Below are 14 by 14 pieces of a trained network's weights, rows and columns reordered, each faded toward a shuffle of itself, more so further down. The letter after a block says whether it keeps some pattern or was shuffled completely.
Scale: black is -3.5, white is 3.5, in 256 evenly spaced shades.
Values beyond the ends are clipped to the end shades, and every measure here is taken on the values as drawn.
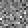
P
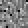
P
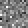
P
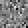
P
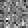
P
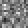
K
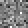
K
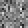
K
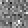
P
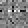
K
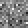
P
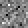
P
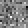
P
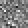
P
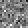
P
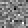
P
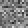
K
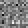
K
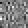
K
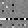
K
